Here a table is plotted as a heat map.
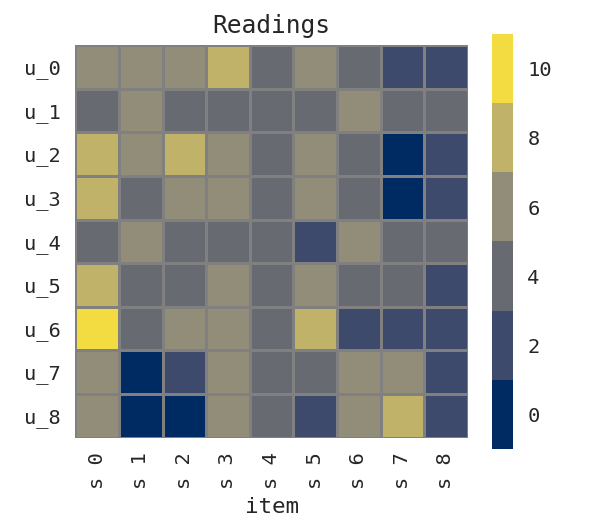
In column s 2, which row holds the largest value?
u_2
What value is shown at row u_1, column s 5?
4
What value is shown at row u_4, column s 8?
4
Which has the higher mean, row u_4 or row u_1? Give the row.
u_1
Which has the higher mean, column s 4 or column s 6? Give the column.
s 6
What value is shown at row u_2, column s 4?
4
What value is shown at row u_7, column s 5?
4
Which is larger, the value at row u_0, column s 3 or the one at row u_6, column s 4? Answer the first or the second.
the first
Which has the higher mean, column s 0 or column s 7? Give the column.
s 0
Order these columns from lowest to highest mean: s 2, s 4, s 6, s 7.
s 7, s 4, s 2, s 6
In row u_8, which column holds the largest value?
s 7
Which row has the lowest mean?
u_8
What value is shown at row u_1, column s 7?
4
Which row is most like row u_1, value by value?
u_4
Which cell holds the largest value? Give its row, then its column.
u_6, s 0
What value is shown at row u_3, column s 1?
4
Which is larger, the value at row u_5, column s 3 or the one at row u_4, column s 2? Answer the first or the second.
the first
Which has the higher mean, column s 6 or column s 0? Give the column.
s 0
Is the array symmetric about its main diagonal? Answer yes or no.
no
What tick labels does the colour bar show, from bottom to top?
0, 2, 4, 6, 8, 10
